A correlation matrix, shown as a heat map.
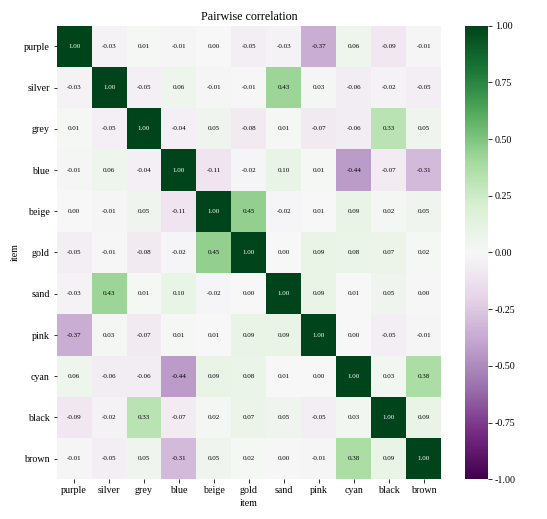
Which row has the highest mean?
sand
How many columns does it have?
11
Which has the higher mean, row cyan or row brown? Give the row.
brown
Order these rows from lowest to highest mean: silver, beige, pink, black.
pink, silver, black, beige
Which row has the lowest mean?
blue
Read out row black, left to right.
-0.09 -0.02 0.33 -0.07 0.02 0.07 0.05 -0.05 0.03 1.00 0.09
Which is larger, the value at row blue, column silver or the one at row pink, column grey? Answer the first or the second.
the first
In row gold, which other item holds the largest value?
beige
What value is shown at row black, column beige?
0.02
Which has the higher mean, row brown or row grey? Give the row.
brown
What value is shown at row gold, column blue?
-0.02
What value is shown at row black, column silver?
-0.02
